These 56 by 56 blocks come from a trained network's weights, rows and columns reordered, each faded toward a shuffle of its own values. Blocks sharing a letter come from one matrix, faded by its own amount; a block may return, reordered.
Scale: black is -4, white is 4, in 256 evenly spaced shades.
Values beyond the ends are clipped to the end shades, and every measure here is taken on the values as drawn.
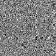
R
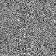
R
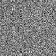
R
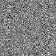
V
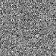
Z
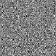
V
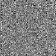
V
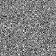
V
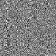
R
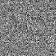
Z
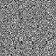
R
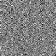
R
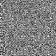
V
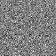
Z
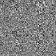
V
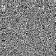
V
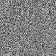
R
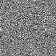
R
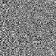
R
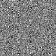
V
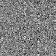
Z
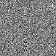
V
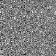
V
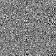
V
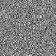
R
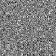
R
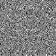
Z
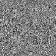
Z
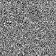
V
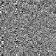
R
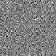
R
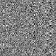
R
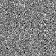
Z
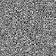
V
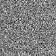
Z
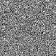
Z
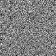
Z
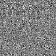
V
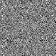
V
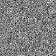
V
